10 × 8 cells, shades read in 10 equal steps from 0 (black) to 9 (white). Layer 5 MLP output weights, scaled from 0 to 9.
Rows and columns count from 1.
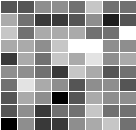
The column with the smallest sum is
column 1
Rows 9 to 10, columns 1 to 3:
3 5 2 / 0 5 2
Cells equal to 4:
16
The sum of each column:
39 52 41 40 50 63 43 47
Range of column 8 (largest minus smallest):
6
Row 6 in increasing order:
2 3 4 4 5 5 6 7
